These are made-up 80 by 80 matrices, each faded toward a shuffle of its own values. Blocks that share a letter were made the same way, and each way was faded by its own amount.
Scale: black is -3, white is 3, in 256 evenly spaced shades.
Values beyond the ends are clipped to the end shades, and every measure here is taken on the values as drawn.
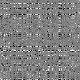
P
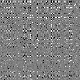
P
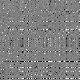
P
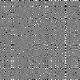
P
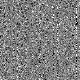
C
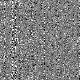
C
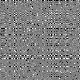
P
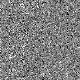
C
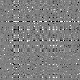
P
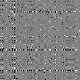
P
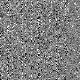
C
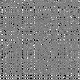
P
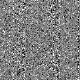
C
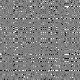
P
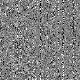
C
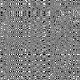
P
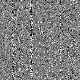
C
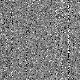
C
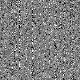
C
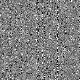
C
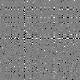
P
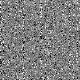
C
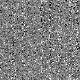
C
